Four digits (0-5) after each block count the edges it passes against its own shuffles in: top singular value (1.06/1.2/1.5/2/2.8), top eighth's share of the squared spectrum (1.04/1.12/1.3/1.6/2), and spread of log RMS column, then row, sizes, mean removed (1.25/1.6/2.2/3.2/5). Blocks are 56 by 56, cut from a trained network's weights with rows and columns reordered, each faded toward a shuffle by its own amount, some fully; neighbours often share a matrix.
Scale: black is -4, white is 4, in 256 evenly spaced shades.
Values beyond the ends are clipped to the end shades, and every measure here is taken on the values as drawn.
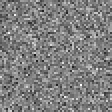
0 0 0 0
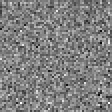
2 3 1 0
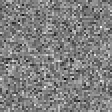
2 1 0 0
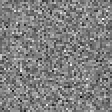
1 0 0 0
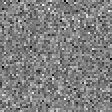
1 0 0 0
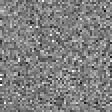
3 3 1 1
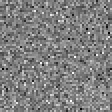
0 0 0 0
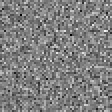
2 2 0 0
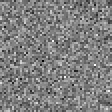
0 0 0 0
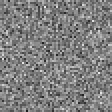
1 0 0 0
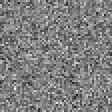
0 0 0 0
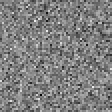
0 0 0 0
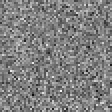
1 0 0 0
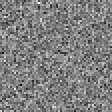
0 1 0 0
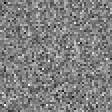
1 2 0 0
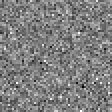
0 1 0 0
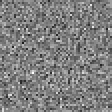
3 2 0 1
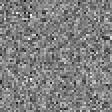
3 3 1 2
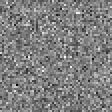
1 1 0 0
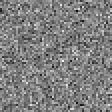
1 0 0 0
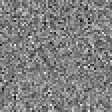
2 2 1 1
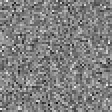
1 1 0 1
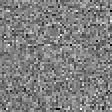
2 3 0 2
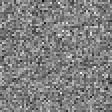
1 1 0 0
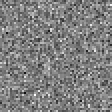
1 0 0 0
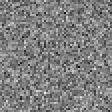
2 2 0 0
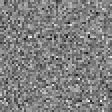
2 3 1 1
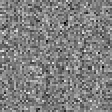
3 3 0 1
